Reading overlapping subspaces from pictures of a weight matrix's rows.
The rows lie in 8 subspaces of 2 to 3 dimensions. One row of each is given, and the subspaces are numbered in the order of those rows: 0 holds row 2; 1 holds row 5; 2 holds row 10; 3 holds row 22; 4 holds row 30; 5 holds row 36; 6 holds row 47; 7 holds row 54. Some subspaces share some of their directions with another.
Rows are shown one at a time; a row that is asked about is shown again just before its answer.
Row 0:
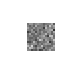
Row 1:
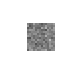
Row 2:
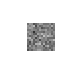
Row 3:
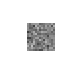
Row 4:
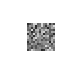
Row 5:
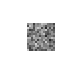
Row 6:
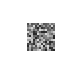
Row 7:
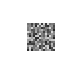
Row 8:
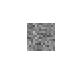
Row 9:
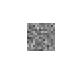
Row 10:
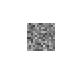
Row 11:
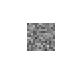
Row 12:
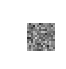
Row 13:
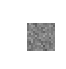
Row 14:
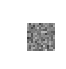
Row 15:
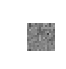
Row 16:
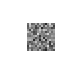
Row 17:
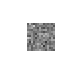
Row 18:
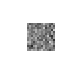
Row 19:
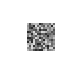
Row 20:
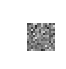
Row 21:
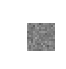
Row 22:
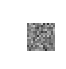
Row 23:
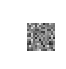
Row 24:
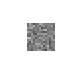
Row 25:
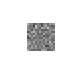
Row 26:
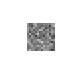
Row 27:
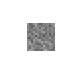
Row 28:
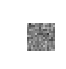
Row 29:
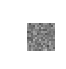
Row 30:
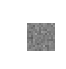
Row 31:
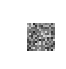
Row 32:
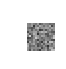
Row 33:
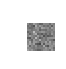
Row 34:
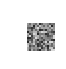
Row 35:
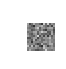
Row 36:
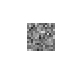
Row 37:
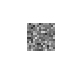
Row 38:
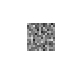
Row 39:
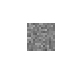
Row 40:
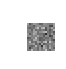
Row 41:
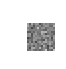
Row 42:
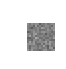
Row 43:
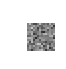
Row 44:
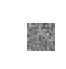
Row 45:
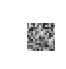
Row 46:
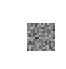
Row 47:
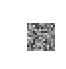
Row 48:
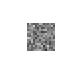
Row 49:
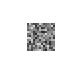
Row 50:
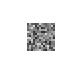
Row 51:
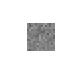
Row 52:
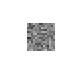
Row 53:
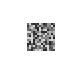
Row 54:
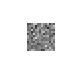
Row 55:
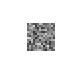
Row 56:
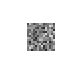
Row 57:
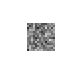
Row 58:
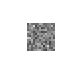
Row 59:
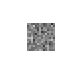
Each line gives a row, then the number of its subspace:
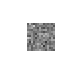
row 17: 5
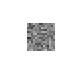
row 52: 1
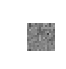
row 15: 5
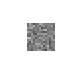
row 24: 1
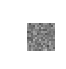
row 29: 5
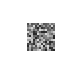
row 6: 2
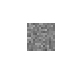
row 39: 1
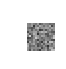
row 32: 2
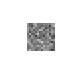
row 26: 2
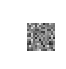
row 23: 6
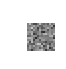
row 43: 7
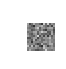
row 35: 3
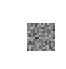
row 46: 3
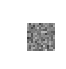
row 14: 0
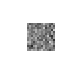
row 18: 6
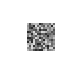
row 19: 6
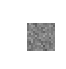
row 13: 2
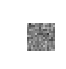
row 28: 5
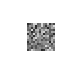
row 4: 7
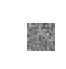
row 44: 5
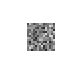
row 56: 6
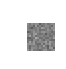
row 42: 3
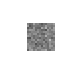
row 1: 1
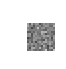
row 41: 0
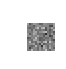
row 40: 6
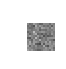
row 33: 0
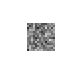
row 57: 1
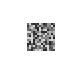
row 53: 4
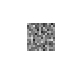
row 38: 4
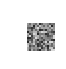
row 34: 2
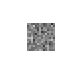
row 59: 4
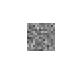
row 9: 6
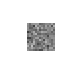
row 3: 6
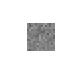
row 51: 5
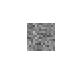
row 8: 0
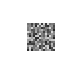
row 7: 3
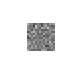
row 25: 7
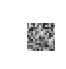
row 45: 5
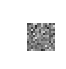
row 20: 7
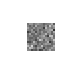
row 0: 6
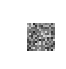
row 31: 0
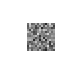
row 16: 5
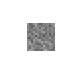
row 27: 2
